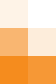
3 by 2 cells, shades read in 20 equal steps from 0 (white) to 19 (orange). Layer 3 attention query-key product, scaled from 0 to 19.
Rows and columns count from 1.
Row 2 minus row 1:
10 3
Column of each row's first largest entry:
1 1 1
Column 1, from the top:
2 12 19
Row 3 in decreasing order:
19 17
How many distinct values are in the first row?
2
